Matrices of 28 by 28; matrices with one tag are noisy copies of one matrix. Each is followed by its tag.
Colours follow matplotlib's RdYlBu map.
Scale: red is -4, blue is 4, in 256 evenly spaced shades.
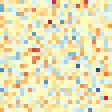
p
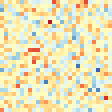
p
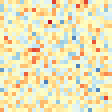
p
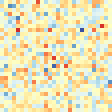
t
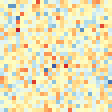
t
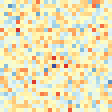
t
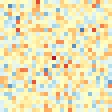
t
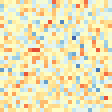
p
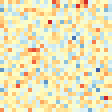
p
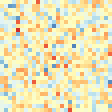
t
